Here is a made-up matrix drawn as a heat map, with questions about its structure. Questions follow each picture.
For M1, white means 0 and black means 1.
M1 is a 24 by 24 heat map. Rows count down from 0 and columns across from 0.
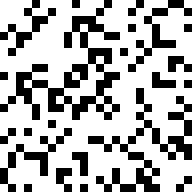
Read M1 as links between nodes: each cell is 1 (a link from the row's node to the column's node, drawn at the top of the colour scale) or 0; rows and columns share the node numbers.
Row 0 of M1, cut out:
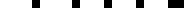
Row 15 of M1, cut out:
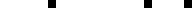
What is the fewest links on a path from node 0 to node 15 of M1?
3
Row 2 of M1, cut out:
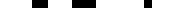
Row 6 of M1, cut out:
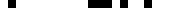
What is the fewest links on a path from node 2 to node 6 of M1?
2
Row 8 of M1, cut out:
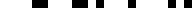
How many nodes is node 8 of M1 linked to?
8
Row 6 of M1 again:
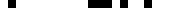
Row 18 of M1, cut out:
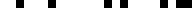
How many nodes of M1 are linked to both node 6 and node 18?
2
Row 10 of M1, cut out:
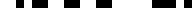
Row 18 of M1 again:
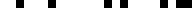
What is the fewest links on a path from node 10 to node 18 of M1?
2
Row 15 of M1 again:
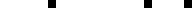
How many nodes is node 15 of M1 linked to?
3
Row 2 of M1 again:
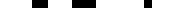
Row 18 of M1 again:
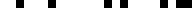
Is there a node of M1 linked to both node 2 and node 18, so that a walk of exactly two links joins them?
no
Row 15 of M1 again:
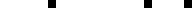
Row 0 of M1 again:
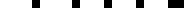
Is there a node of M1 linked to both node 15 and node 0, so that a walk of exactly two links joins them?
no
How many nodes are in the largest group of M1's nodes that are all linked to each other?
5
